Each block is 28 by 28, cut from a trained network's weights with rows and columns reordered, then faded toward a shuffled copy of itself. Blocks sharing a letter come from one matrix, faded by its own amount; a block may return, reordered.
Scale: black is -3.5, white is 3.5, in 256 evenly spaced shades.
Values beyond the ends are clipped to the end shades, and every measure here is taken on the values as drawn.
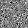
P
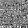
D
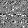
D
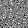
P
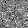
P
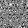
P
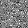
P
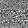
D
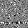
D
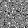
P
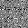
D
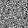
P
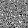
P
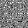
D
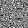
P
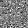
P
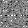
D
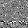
D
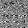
D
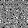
P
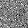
P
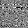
D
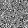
P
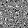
P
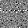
D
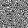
P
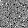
P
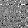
D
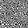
D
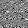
D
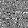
D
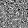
P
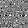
D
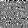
D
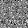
P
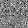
P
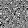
P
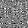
D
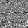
D
